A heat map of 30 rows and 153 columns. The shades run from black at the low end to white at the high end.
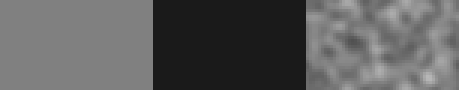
The table splits into one row of 3 panels. Panel 1,1: middling, flat. Panel 1,2: very low, flat. Panel 1,3: middling, blotchy.
